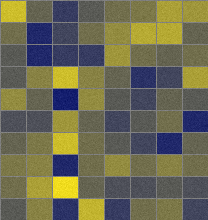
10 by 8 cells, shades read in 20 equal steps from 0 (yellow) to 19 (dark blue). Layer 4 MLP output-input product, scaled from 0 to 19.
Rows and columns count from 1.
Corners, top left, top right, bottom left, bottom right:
3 7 13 15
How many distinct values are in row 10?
8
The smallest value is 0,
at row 9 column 3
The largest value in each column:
14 18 19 16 16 17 18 18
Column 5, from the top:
11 8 7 12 13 15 13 8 14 16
